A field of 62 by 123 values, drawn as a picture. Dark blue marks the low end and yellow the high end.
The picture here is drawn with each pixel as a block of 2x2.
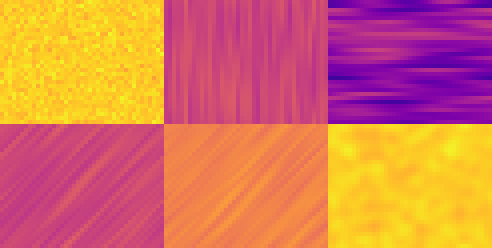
The table splits into 2 rows of 3 panels. Panel 1,1: very high, fine-grained, faint in contrast. Panel 1,2: middling, streaked downward, faint in contrast. Panel 1,3: low, streaked across. Panel 2,1: middling, slanting up to the right, faint in contrast. Panel 2,2: high, slanting up to the right, faint in contrast. Panel 2,3: very high, blotchy, faint in contrast.
